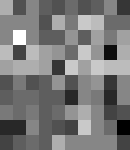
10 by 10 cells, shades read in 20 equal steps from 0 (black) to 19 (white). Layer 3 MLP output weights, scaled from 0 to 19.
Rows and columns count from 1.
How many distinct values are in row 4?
8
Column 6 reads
8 9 11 8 15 6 3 11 5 10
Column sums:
89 88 98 79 86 86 113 109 72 82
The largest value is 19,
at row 3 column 2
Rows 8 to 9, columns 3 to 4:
9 7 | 10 7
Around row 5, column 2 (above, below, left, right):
5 9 12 13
